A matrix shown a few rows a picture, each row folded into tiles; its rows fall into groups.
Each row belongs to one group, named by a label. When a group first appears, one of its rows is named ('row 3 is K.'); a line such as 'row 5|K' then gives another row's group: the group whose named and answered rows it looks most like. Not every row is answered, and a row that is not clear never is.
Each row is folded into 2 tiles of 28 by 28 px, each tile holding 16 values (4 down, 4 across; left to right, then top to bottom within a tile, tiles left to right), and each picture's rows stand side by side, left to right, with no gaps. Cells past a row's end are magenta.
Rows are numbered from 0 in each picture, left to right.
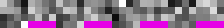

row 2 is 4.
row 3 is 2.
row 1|4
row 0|4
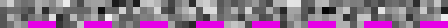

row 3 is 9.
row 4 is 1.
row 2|2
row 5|4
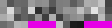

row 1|9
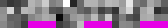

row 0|2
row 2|4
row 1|4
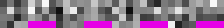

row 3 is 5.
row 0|2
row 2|1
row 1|4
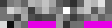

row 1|2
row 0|5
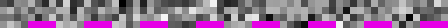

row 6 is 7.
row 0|1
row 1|1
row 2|7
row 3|9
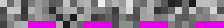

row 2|4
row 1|5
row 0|4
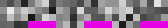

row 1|1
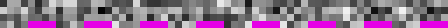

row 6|5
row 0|1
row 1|4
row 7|5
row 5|7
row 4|4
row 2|7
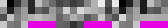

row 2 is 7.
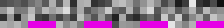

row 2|4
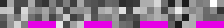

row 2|2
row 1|7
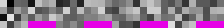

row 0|7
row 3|7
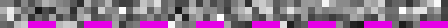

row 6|9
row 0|5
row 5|5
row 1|1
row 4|9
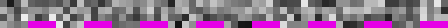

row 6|9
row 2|4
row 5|7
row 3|5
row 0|7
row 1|7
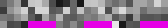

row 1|2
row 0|9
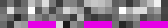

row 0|2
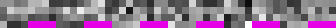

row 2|1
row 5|2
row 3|7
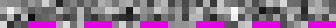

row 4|5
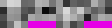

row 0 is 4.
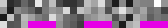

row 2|5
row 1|2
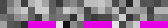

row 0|9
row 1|5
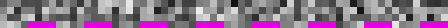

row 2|4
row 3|2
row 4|2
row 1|1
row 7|7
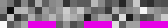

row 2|7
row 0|7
